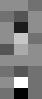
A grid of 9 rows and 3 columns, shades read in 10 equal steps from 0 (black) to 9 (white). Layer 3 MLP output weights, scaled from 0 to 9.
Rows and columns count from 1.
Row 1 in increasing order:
4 5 5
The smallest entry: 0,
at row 9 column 2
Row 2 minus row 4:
-1 -4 1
